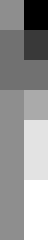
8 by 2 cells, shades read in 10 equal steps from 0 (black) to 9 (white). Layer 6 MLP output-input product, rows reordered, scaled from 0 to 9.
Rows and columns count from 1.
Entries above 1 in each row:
1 2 2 2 2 2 2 2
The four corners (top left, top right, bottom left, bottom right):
5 0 5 9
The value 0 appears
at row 1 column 2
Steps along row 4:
up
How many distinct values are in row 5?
2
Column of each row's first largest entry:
1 1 1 2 2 2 2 2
